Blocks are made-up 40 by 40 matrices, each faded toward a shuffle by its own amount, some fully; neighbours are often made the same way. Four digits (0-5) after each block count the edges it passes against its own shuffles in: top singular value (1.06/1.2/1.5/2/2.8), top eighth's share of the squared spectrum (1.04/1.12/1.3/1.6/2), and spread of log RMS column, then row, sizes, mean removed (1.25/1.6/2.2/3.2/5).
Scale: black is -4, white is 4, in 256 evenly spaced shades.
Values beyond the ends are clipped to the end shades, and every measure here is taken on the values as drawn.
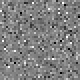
0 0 0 0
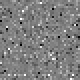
0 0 0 0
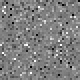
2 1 0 0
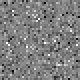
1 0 0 0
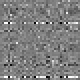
4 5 1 2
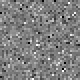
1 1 0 0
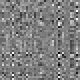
4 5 3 2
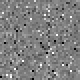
1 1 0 0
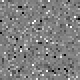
1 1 0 0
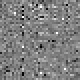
3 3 2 2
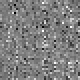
3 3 2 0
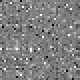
3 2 0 1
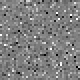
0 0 0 0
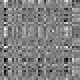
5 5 3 3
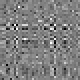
4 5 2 2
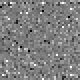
1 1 0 1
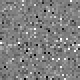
1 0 0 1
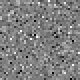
0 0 0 0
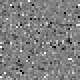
1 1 0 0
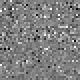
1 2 0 2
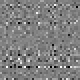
4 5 2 3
